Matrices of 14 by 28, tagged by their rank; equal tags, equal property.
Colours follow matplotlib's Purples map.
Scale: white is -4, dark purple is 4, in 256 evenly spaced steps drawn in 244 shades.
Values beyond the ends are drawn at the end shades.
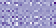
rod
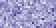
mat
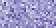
mat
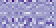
rod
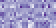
rod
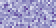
mat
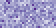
mat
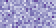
mat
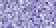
mat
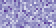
mat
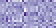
rod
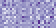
rod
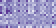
rod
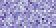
mat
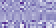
rod
